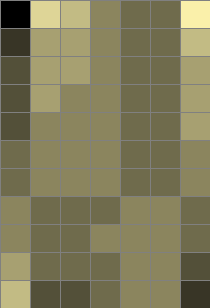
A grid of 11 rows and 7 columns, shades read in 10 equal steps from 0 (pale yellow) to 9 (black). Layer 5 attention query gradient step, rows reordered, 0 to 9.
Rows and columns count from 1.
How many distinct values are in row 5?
4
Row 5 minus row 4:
0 1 0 0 0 0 0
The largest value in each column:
9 6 6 5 5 5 7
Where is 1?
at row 1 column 2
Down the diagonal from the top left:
9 3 3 4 5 5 4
